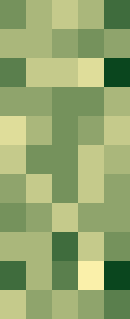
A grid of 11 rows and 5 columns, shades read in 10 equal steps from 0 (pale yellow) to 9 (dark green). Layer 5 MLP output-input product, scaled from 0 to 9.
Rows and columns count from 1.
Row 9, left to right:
3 3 7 2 5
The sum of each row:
20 19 20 21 15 17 17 19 20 25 19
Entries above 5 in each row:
1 0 2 0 0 0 0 0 1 3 1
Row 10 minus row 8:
2 -1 4 -4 5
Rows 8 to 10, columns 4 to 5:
4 4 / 2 5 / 0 9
